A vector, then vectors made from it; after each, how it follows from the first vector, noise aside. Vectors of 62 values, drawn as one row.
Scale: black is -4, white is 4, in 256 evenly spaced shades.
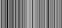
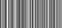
sign-scrambled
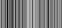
copied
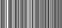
sign-scrambled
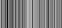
copied
